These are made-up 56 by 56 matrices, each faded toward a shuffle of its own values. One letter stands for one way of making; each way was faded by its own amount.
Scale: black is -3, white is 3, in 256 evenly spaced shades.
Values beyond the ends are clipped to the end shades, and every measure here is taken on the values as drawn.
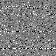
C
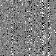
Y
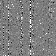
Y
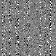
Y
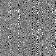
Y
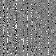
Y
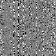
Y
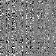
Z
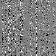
Y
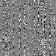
Y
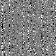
Y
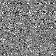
C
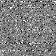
C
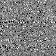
C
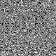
C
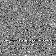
C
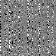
Z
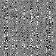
Z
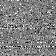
C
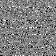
C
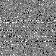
C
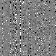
Y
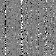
Y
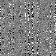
Z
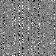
Z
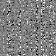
Z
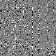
Z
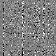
Z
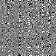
Z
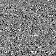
C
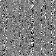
Y
